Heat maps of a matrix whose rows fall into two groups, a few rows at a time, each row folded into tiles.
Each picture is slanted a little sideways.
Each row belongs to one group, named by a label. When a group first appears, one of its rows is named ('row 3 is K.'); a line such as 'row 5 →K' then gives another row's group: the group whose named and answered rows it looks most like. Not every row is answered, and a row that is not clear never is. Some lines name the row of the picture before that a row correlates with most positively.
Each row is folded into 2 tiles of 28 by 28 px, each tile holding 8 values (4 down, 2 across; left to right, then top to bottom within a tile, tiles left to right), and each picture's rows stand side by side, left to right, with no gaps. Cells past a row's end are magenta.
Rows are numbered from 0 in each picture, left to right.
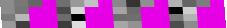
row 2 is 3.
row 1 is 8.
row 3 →8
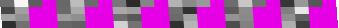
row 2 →3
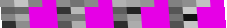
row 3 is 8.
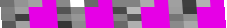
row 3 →3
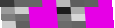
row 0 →3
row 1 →8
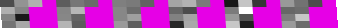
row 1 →3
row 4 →3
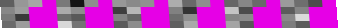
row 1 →3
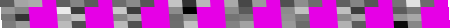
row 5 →3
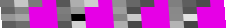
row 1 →8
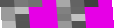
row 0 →3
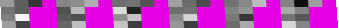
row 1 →8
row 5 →3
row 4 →8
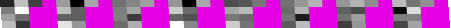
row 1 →3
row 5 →8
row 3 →3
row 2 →8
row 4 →3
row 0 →3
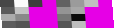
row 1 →8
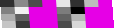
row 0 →3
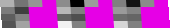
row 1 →3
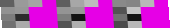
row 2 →8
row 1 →8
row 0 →8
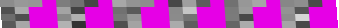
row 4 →8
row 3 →3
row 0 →8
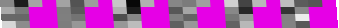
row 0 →3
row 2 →3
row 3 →8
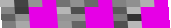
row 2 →8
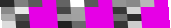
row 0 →3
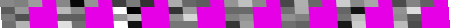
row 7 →3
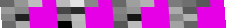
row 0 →8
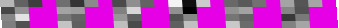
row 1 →3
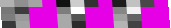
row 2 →3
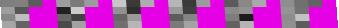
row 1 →8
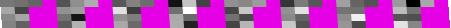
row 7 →3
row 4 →8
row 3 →3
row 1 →8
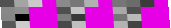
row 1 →8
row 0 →8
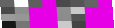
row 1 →3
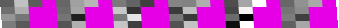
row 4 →8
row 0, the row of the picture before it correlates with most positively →0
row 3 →8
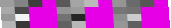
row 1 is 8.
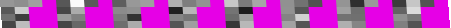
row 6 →3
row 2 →8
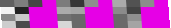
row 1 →3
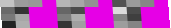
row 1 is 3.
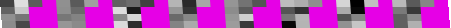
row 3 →3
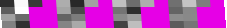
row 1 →3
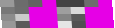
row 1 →3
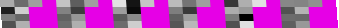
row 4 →8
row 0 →8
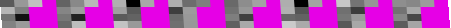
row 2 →3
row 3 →8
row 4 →8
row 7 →8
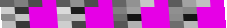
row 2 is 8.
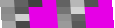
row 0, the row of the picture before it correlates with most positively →0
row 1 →3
